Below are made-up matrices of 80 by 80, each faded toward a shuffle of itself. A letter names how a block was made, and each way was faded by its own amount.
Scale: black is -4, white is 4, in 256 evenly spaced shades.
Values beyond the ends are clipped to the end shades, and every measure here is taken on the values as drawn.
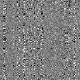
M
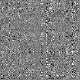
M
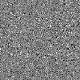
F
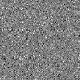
F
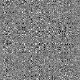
M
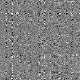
M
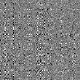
M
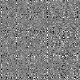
M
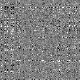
M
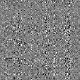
M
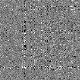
M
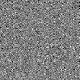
F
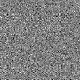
F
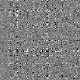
M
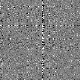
M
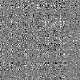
M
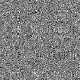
F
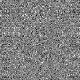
F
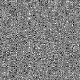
F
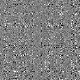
M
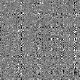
M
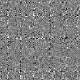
M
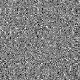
F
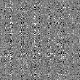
M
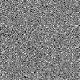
F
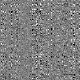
M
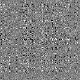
M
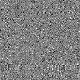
F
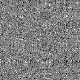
F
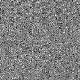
F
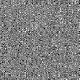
F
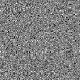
F
